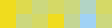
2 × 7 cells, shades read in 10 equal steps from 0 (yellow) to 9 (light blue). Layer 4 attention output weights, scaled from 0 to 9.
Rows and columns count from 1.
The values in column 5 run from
4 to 5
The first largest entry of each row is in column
6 6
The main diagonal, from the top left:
0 4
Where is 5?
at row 2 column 5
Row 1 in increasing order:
0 2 3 3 4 4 7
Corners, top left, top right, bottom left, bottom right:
0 3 0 4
